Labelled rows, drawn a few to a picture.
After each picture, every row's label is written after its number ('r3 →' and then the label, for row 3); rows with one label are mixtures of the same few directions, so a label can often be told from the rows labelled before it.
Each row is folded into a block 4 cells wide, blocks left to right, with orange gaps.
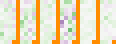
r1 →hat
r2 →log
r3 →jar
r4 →log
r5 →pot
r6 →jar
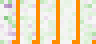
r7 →jar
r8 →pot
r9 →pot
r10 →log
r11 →jar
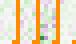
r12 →log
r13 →log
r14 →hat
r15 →pot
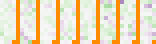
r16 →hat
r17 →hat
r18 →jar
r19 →log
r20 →hat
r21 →jar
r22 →pot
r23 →jar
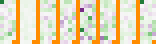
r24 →pot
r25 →hat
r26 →pot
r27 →log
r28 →log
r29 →hat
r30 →pot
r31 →pot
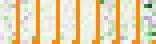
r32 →pot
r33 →jar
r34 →log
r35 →hat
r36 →jar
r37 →pot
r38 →hat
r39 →jar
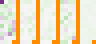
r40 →pot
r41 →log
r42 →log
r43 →jar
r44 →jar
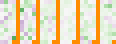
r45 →jar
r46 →log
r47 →log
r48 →log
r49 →hat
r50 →jar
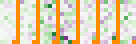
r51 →jar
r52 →pot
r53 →jar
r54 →hat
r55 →jar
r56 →jar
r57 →jar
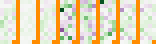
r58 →log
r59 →log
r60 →log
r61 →log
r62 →pot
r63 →pot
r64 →log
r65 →log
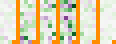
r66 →hat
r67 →hat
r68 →pot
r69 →pot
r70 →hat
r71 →log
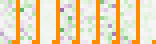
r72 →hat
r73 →log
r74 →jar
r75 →log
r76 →log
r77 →pot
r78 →hat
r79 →pot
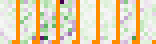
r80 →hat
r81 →jar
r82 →hat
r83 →pot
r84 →hat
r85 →hat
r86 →jar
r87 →log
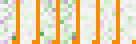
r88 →jar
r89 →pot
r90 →hat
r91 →jar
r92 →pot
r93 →log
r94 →log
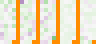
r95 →hat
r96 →pot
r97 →jar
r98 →jar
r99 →hat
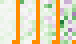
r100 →pot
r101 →pot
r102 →jar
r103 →log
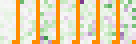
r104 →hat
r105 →pot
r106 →hat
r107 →pot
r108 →pot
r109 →jar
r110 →hat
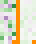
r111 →pot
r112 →log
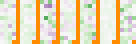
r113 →pot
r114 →jar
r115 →jar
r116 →hat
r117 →jar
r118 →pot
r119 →log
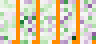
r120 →hat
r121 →log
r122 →log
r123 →jar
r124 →jar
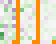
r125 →hat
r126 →log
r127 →jar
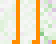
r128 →log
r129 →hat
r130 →hat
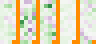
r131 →jar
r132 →log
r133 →jar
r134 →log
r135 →hat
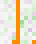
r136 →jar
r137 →log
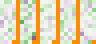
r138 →log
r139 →jar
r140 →log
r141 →log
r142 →hat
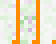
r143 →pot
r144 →log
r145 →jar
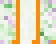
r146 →jar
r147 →log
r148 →hat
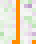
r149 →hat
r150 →jar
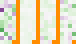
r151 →log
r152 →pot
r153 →hat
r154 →pot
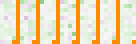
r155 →jar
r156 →pot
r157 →pot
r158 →pot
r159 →pot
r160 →jar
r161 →jar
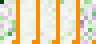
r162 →pot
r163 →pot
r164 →hat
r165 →pot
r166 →log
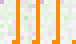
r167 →pot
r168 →pot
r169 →pot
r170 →pot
